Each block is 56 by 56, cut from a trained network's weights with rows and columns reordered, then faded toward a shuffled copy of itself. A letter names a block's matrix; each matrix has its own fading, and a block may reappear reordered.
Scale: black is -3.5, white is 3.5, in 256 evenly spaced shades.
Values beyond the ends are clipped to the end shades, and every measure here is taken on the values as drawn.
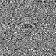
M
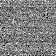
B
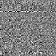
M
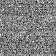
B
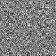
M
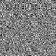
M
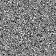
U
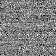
B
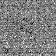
B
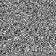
M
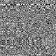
M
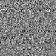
M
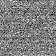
B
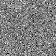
U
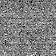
B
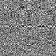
M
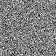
U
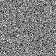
U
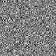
M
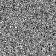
U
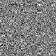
M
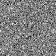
U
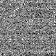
B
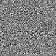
M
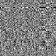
M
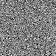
U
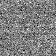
B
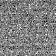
B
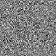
M
